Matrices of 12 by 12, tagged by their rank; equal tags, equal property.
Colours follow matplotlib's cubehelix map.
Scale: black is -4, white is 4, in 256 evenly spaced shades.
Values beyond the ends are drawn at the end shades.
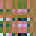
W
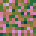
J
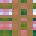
W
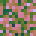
J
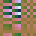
W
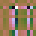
W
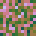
J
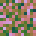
J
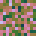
J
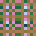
W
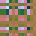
W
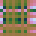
W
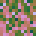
J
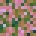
J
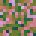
J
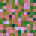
J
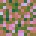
J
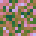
J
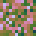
J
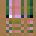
W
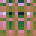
W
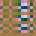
W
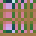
W
